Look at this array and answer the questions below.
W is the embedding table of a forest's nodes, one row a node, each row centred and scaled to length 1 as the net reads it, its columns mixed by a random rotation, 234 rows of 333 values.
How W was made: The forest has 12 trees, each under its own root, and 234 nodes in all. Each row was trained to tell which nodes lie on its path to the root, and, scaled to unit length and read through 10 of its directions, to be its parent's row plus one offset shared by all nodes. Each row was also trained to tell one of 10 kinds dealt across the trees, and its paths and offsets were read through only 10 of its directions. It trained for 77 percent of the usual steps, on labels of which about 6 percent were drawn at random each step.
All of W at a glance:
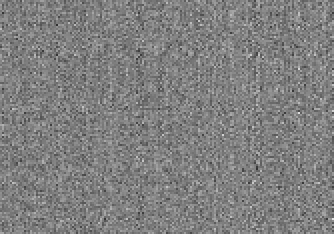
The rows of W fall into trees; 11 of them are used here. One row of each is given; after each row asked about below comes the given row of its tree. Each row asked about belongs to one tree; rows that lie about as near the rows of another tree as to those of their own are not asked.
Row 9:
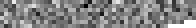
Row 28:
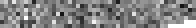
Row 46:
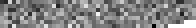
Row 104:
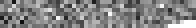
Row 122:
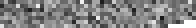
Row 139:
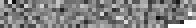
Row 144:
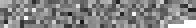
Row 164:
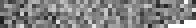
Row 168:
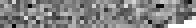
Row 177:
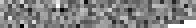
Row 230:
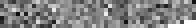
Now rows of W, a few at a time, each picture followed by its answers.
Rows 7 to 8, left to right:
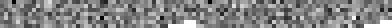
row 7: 144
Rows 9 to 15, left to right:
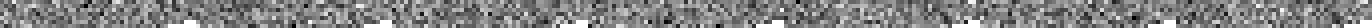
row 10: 46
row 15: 46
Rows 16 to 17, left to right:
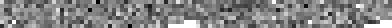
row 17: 46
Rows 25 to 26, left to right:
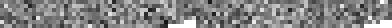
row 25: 144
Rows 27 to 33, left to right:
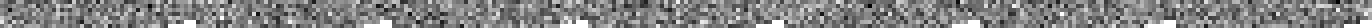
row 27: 177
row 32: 28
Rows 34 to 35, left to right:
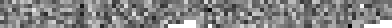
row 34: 164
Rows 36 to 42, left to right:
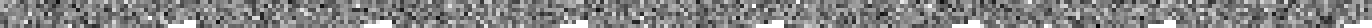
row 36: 168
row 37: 104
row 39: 177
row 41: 46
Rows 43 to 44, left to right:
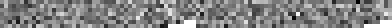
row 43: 122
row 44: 164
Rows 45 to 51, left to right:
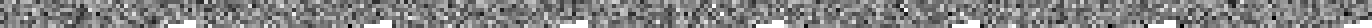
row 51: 164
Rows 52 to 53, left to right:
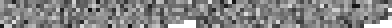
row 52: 144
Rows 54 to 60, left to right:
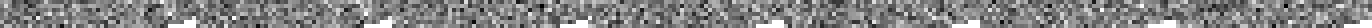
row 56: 177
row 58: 168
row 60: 46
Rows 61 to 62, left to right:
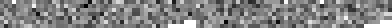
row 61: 9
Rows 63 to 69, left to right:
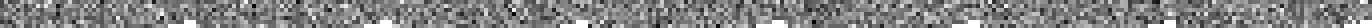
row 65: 139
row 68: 139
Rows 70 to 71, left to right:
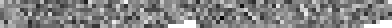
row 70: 144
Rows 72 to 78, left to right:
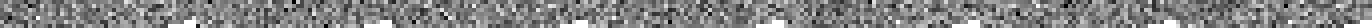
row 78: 46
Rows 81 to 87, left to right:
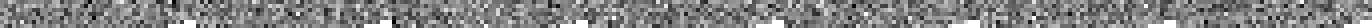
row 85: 28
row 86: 28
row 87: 144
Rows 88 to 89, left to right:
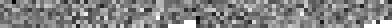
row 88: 144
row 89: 230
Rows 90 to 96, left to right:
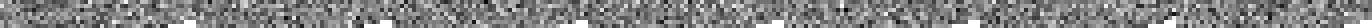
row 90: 144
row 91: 144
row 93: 168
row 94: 177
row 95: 164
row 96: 144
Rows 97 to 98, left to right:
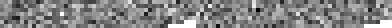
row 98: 177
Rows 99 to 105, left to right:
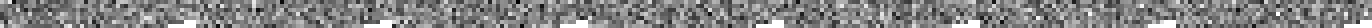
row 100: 177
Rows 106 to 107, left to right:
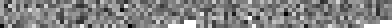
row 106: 168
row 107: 28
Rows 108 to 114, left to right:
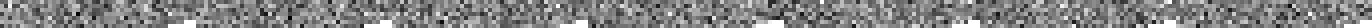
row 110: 177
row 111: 28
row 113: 46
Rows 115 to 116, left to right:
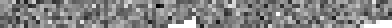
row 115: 164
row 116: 28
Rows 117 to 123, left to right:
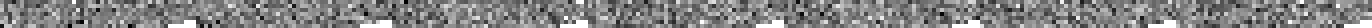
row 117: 144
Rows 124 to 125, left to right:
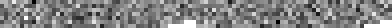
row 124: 28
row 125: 139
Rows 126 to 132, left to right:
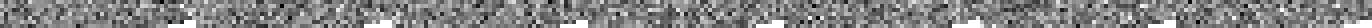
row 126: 164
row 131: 46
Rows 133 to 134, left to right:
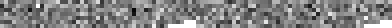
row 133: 28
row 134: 177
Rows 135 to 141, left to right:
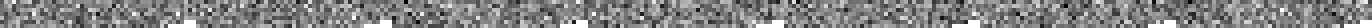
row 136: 168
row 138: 168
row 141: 46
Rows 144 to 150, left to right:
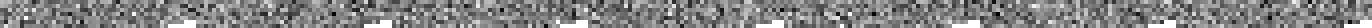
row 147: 28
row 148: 28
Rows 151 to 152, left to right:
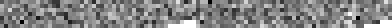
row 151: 164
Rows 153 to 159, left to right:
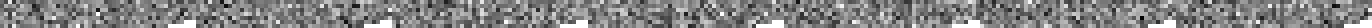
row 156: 164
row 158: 46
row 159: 164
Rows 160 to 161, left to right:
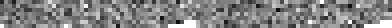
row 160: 46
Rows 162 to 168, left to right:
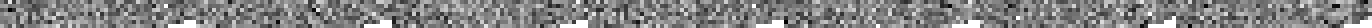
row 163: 139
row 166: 164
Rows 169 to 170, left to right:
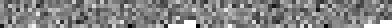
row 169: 164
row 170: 168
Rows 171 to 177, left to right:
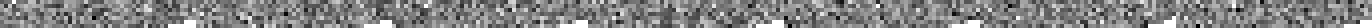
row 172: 28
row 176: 144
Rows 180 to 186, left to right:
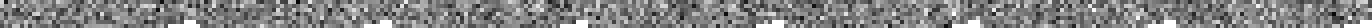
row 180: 164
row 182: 164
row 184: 144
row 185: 168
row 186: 46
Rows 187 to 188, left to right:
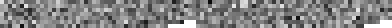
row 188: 144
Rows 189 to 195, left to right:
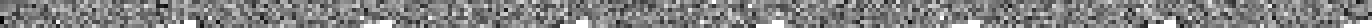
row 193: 168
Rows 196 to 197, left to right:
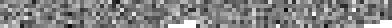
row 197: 177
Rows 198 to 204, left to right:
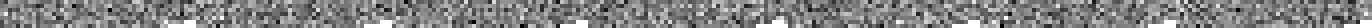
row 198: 168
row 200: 139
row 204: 139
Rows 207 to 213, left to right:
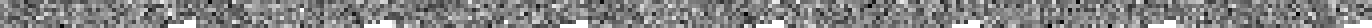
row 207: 144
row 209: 46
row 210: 46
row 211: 9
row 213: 177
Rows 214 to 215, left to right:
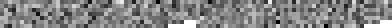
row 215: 139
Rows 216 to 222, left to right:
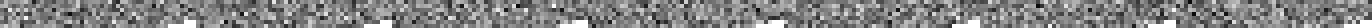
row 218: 104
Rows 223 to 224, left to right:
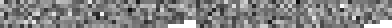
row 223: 164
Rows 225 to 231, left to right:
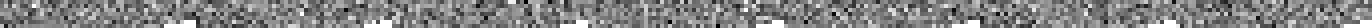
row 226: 230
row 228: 177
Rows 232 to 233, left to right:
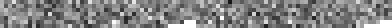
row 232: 168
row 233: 28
